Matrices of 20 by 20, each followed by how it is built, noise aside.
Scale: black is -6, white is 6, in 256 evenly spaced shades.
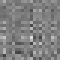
low rank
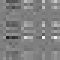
low rank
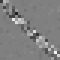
banded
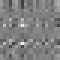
low rank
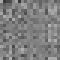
low rank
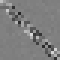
banded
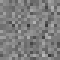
low rank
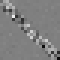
banded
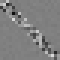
banded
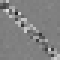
banded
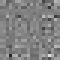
low rank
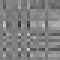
low rank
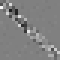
banded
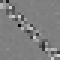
banded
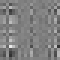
low rank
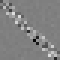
banded
